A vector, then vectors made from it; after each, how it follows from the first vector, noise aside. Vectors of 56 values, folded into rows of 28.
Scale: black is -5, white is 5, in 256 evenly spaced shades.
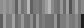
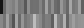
reversed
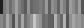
reversed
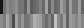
reversed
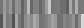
sign-scrambled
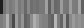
reversed
